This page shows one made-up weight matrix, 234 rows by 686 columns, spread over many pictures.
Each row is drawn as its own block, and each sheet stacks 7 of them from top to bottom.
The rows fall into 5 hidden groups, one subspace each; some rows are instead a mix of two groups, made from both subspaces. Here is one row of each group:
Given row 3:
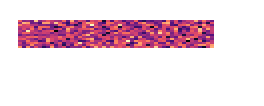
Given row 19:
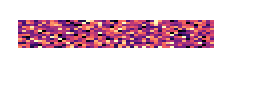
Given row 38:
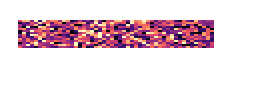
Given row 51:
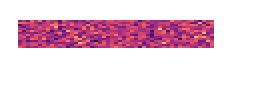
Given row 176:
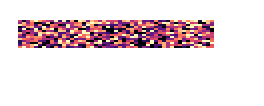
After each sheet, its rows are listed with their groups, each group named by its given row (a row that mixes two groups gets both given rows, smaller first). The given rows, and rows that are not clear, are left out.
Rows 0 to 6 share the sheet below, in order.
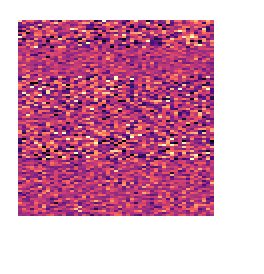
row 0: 176
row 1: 38
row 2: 19 and 38
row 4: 176
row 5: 19
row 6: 51
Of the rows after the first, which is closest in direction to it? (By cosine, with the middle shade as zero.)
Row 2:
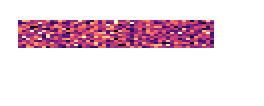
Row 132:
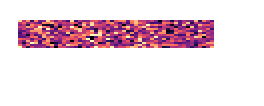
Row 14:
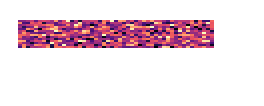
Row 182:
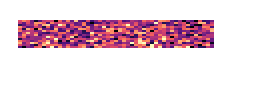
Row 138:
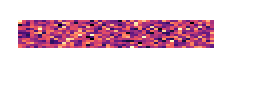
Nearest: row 132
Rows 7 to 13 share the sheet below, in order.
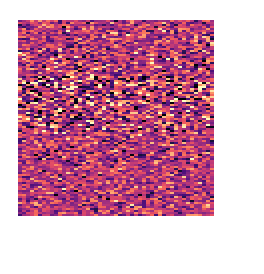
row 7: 51
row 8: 51
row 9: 38
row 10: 3
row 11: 176
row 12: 19
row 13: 38
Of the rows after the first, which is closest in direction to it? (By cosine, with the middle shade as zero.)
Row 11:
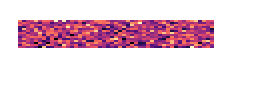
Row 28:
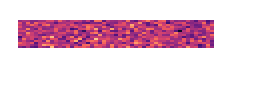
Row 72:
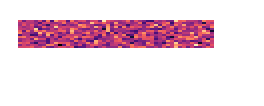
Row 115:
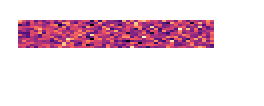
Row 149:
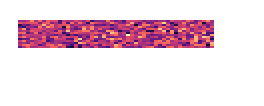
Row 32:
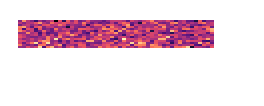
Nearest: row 72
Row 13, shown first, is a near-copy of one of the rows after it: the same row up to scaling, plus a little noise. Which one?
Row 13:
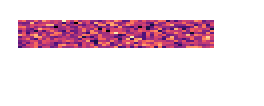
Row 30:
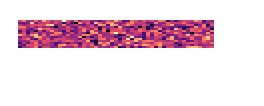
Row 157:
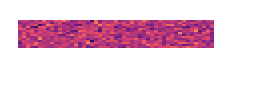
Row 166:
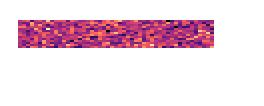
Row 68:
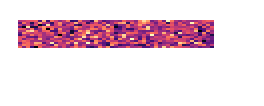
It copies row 30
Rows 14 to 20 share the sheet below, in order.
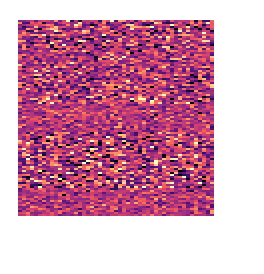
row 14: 3 and 19
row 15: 176
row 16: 176
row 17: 19
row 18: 38
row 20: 19 and 51
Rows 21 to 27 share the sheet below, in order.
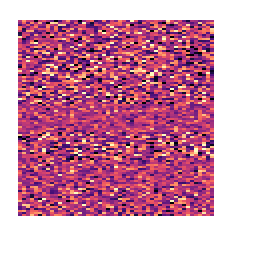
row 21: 51 and 176
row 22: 176
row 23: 19
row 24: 38
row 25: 51
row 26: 38
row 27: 19
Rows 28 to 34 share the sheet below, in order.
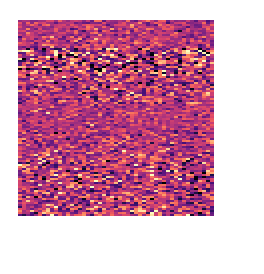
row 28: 176
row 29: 51
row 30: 38
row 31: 38
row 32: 176
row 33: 51
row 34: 176
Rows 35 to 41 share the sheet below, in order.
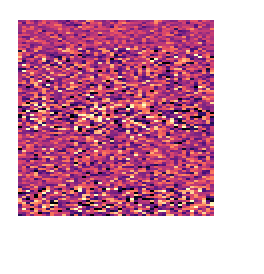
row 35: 19
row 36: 19
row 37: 38
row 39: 176
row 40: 38
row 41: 51
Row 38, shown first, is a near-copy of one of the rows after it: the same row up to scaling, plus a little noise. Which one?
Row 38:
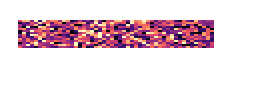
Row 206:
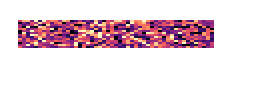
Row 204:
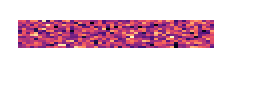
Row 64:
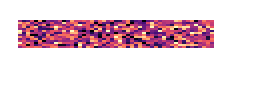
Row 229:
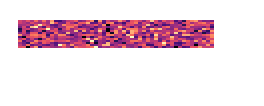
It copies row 206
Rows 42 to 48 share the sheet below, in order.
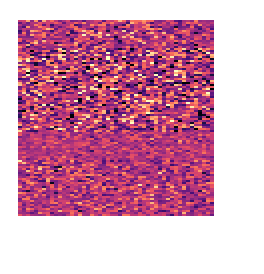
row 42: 38
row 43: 38 and 51
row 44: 38
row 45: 38
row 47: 3
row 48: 51
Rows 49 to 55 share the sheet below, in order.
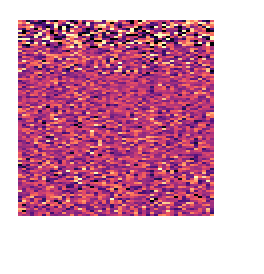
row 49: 51
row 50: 19
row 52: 51
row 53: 38
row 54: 51
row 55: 19
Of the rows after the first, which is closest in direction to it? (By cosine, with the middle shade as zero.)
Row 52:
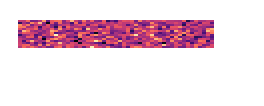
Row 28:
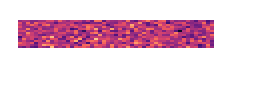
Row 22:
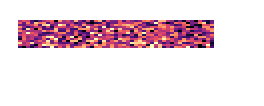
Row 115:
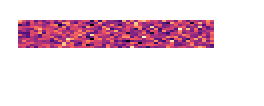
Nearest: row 115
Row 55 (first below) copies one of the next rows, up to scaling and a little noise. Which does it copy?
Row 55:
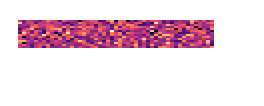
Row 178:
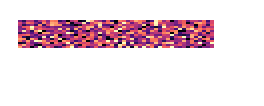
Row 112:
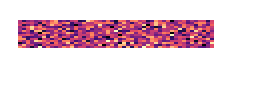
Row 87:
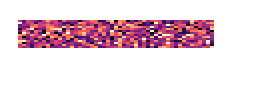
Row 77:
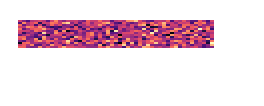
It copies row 87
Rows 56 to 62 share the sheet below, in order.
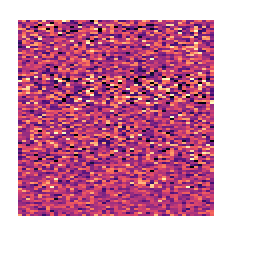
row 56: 38
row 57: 176
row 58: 3
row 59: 19
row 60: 38 and 176
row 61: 176
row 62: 3
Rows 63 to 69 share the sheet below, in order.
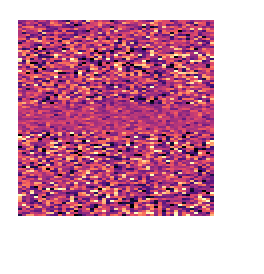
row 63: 19
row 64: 38
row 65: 176
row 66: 3
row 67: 51
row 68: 38
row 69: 38
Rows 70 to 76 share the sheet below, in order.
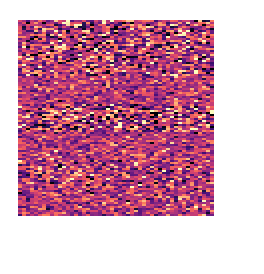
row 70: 3 and 19
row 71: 38
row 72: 38 and 176
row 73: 19 and 38
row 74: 51 and 176
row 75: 3
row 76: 3 and 51
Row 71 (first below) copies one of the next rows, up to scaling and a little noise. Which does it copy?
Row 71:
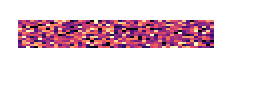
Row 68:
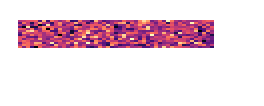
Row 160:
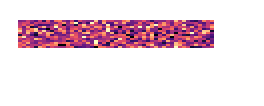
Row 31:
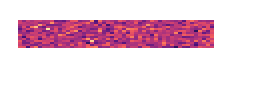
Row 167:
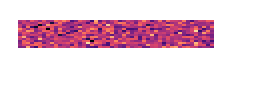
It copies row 167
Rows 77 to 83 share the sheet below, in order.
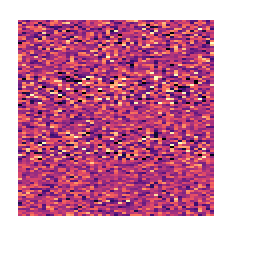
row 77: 19
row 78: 38
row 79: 19
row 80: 3
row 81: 19
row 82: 176
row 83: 51
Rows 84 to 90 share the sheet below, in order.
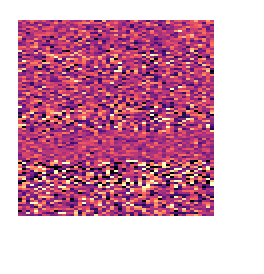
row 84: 176
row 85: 19
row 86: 19
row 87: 19
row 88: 38
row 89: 19
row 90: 38
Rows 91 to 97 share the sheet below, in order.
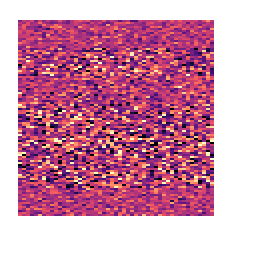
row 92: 176
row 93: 176
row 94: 3
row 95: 19 and 38
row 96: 51
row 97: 19
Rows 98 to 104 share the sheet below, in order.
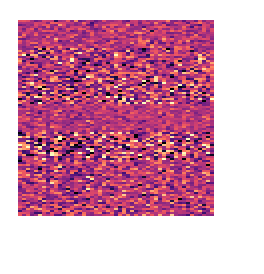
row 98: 176
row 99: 38
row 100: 19
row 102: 3
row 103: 3
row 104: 19
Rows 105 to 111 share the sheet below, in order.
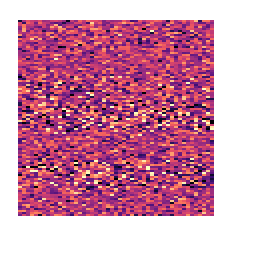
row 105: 19 and 176
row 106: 3
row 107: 3
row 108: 51
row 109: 176
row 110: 38
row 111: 19
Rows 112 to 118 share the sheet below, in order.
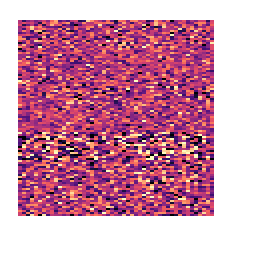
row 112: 19
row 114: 51
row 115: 3
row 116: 176
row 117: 176
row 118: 19 and 38
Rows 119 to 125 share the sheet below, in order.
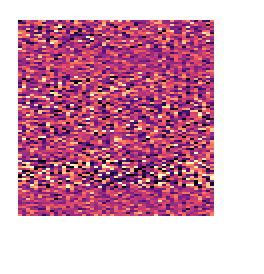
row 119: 3
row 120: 3
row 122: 3
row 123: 19 and 38
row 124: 51
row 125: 3
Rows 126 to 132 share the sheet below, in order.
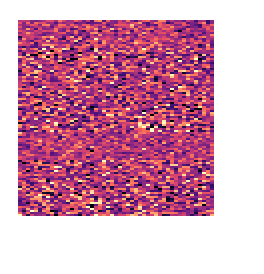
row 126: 176
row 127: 38
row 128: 19
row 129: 176
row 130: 3
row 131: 3
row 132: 3 and 38
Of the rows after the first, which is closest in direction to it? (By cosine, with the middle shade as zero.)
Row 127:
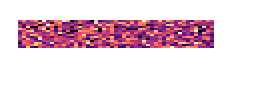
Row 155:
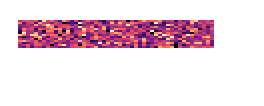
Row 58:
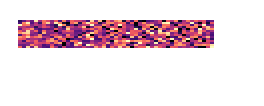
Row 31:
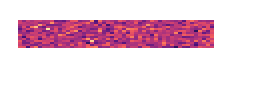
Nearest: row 155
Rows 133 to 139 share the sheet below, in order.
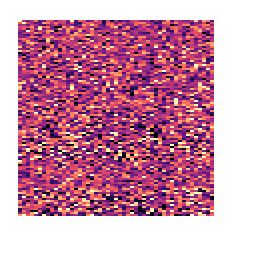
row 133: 3
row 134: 51
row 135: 38
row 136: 176
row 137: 19
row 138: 3
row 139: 176
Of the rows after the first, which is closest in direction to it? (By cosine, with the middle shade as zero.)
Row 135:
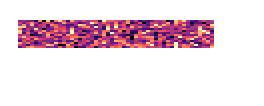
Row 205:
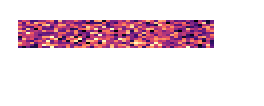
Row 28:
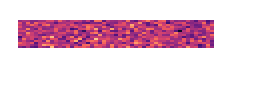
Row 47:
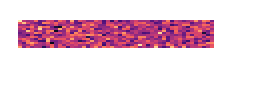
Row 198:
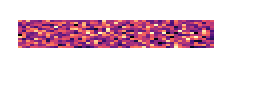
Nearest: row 198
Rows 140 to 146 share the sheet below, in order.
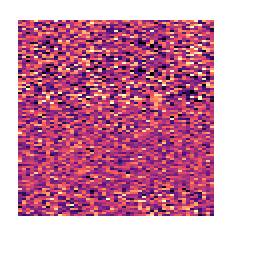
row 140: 176
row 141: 176
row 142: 176
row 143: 19
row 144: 3
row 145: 3 and 51
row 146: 176
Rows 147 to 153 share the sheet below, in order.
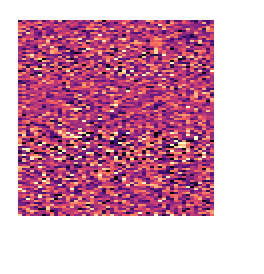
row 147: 176
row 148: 19
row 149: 51
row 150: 19 and 51
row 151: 19
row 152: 38 and 176
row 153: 3
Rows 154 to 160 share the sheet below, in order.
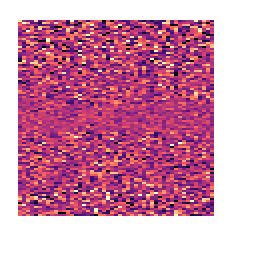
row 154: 3
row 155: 19 and 38
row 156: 51
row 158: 19
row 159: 38
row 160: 38
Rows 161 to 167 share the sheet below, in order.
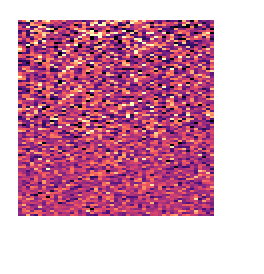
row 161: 38
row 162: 3
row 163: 3
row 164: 51
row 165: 19
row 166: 38
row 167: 38
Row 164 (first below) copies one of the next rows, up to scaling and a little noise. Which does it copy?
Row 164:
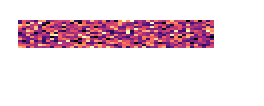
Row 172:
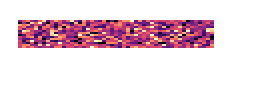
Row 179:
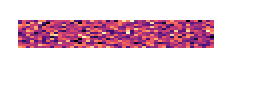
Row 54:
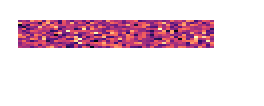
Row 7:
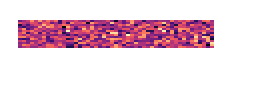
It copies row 179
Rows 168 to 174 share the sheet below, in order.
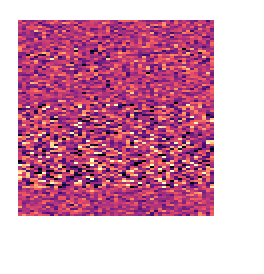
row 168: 19 and 38
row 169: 38 and 176
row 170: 38
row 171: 51
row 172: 51
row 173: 3 and 176
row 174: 176
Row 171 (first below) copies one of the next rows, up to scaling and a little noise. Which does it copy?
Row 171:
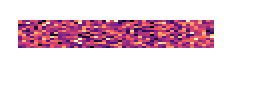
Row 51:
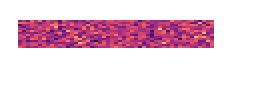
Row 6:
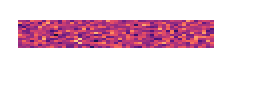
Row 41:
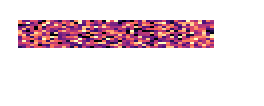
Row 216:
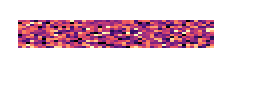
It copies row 41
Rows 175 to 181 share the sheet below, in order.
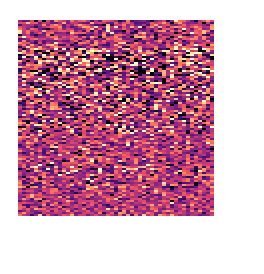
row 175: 38 and 51
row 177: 19
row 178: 19
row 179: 51
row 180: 38
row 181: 19
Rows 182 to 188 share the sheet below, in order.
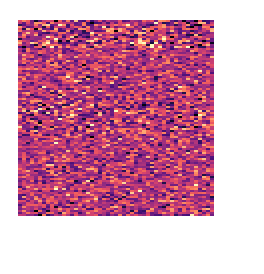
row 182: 176
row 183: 19 and 51
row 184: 19
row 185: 38
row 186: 3
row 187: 38 and 51
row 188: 176
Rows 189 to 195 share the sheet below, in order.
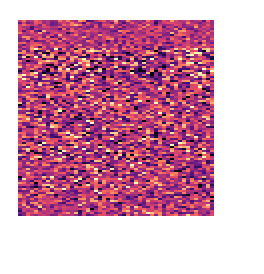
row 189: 19
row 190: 176
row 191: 3
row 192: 3
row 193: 19
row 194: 176
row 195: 38
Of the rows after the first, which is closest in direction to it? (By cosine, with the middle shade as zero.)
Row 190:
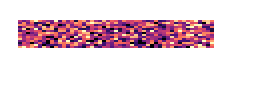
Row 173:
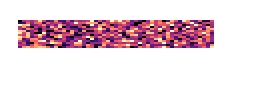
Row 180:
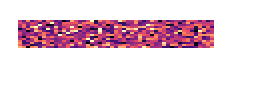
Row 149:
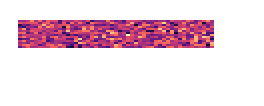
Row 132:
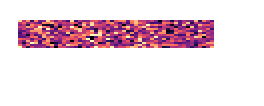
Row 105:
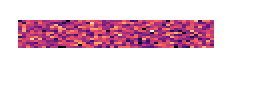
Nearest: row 105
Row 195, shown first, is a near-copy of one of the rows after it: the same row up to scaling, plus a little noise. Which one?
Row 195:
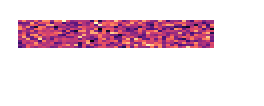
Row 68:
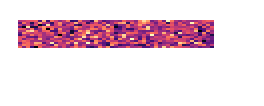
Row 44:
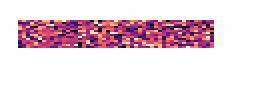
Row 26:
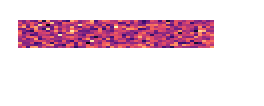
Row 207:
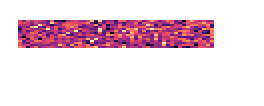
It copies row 44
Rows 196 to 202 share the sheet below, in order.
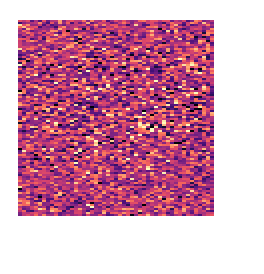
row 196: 51
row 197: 176
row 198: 38 and 176
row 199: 176
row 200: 176
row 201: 38
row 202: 3
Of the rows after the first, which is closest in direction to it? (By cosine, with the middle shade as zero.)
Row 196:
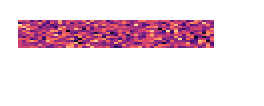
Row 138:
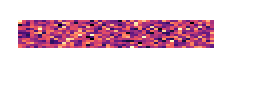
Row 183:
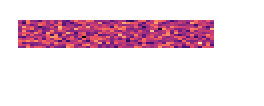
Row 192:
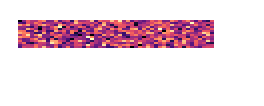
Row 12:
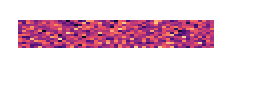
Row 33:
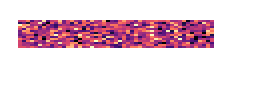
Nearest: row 33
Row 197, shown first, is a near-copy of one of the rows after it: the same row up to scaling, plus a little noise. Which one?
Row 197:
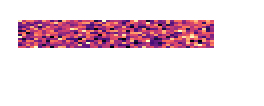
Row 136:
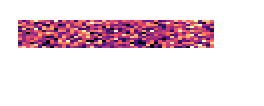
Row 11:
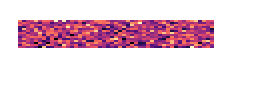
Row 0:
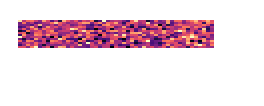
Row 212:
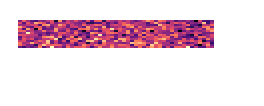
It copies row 0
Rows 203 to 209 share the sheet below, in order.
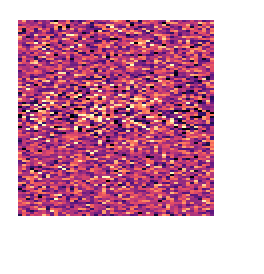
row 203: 51 and 176
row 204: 38
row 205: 176
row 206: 38
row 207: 38
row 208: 19
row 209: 3
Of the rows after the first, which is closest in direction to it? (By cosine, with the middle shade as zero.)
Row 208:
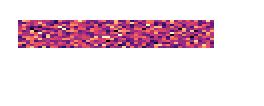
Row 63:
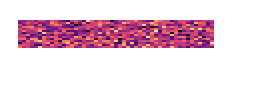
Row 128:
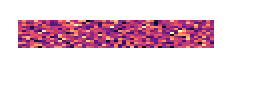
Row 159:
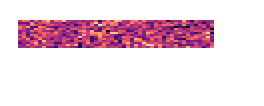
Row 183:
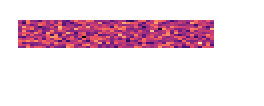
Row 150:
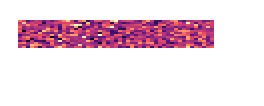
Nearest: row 128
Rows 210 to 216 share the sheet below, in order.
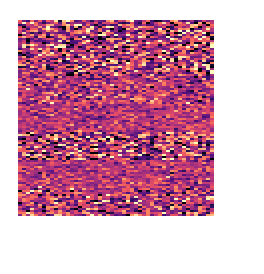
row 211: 51
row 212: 176
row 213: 38
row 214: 38 and 51
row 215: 19 and 176
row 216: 51
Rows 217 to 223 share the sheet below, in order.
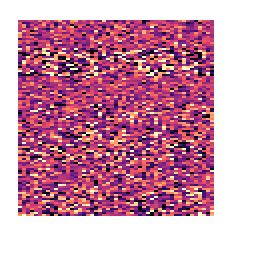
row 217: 38 and 51
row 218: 176
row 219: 19
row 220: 38
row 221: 19
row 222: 38
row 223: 176
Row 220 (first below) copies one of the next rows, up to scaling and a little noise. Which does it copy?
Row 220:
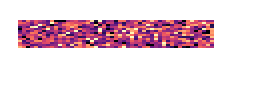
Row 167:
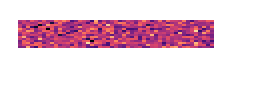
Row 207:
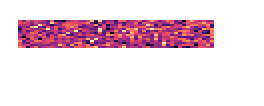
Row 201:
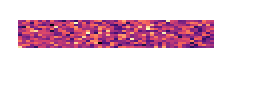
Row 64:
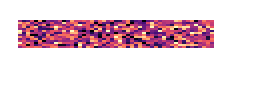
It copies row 207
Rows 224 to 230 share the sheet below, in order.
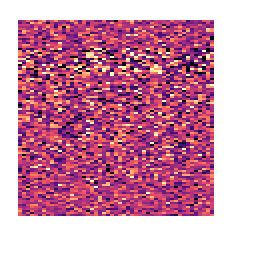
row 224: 51
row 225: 176
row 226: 51
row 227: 3
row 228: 19
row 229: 38
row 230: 19 and 38
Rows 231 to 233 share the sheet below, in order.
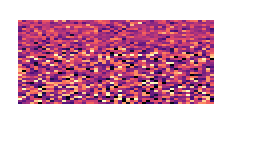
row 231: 176
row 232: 19 and 38
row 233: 19
